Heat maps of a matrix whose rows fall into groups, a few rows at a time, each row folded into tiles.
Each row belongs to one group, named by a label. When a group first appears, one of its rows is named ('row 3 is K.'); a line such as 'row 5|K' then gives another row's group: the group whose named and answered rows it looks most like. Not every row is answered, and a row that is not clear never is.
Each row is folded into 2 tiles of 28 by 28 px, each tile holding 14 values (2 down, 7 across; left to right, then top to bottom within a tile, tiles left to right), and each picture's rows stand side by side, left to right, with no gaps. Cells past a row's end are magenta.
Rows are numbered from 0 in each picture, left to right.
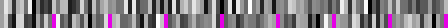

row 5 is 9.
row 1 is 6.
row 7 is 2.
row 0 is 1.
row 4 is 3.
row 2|9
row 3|3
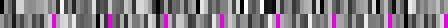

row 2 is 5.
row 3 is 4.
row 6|6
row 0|6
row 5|6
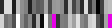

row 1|2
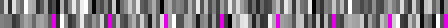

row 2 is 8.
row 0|3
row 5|1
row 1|3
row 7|9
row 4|2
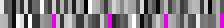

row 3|6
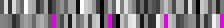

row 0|3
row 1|5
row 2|2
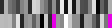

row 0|4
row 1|4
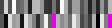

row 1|1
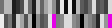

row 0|6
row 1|4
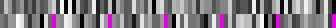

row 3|4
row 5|3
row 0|2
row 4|2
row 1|4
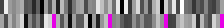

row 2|3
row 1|6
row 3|2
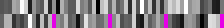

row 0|8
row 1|6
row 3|1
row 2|9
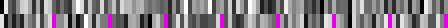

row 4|3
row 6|8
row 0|6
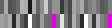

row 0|8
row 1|8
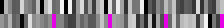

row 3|2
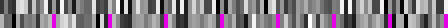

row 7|5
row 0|8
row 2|3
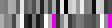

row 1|3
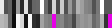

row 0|8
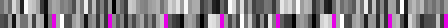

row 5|1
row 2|6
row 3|1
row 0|5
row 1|9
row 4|1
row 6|9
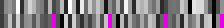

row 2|5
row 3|5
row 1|5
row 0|5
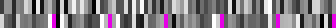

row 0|6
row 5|4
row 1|3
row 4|3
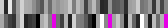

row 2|8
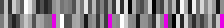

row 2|4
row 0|3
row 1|9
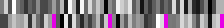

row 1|5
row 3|2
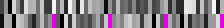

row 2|2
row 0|5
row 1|5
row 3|8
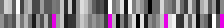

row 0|1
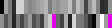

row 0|6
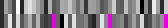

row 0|5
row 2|8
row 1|4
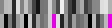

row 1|6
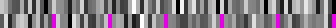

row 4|6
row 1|8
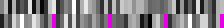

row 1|5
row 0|2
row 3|2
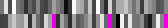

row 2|4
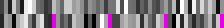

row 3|5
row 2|2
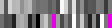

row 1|1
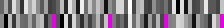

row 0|5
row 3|4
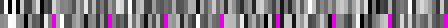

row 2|1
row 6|1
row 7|5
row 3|8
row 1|9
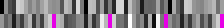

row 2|1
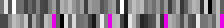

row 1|4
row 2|9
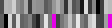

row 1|2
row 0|4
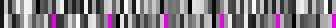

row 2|5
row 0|3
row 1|2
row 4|9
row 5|8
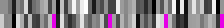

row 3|3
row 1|3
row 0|8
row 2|1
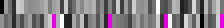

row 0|6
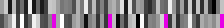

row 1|9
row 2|1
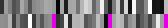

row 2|4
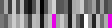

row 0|2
